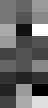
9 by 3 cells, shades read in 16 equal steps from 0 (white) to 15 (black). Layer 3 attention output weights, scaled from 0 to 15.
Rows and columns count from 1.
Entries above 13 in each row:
0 0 1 0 0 0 0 1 0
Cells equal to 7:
2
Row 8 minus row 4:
7 -5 5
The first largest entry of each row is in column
2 2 2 2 1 2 2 3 1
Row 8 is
13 6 15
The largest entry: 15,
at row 8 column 3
